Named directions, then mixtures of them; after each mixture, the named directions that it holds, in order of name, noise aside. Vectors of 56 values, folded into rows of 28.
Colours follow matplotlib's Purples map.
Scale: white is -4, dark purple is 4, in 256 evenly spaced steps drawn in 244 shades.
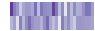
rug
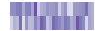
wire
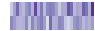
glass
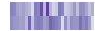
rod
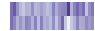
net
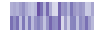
rod, rug, wire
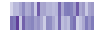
rug, wire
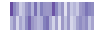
rug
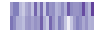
glass, net, rod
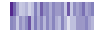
net, rod, rug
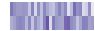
glass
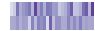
glass, net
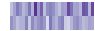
glass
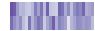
net, rod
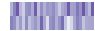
glass, net, wire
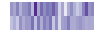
glass, net, rug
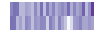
glass, net, rod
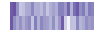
net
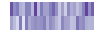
glass, rug, wire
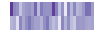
rug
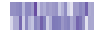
wire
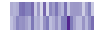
glass, net, rod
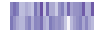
glass, net, rod
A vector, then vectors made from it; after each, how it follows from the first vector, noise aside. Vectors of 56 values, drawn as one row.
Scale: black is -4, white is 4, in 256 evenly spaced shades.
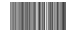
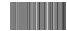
partly zeroed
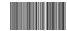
sign-scrambled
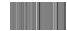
partly zeroed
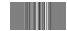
partly zeroed
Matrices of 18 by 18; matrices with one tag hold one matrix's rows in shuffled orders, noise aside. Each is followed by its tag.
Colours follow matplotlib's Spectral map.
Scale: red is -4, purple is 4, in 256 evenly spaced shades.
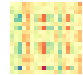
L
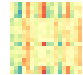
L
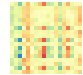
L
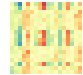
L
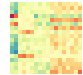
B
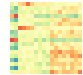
B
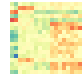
B
